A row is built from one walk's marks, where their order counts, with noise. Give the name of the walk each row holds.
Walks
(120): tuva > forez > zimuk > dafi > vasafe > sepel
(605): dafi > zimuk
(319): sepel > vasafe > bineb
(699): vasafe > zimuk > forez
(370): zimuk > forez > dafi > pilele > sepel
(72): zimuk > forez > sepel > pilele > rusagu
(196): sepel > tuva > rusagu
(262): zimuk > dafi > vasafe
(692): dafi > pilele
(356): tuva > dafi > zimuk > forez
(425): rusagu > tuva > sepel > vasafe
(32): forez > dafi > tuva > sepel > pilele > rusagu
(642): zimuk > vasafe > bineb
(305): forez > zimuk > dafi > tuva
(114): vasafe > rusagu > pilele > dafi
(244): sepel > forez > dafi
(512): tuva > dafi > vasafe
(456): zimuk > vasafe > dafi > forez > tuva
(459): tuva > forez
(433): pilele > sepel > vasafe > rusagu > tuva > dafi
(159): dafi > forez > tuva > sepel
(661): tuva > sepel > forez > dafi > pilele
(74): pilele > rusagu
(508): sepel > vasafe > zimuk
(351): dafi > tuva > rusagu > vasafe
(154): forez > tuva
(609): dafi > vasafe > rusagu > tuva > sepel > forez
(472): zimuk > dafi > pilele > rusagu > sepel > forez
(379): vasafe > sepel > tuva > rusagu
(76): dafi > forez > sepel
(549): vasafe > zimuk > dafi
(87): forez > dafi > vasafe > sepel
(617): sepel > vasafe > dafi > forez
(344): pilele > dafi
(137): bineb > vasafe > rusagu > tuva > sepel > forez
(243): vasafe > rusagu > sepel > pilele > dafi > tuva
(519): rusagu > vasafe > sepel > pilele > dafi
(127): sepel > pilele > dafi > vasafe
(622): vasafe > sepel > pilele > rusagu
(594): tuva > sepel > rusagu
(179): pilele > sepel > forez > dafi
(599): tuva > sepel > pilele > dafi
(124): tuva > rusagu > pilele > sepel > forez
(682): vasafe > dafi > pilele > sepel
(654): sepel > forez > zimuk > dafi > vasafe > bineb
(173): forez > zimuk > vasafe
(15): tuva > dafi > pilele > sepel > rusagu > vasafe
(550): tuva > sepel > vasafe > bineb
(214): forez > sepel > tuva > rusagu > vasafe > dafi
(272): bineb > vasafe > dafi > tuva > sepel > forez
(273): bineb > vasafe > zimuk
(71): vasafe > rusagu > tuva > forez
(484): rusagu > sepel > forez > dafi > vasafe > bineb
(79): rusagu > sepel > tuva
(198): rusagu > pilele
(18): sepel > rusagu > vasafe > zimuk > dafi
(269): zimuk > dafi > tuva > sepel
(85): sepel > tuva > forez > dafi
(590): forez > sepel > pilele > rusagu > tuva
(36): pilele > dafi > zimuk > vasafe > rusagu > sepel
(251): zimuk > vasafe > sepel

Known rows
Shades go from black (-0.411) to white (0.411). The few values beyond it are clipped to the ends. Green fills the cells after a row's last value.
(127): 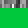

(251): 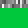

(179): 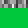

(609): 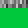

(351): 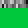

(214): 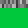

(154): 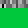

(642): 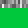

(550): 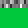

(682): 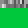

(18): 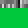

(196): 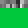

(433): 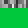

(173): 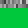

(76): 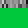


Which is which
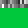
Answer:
(519)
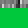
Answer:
(617)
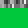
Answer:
(198)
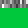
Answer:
(379)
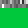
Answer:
(243)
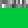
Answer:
(549)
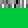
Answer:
(273)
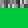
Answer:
(484)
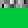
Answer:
(512)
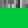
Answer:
(654)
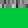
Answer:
(590)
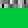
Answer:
(459)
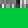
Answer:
(319)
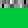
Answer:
(120)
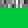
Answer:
(269)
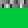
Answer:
(594)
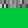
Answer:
(87)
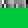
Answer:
(692)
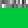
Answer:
(699)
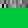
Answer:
(32)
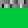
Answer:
(661)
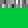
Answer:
(456)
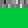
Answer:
(72)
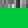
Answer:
(244)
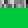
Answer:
(36)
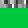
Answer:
(74)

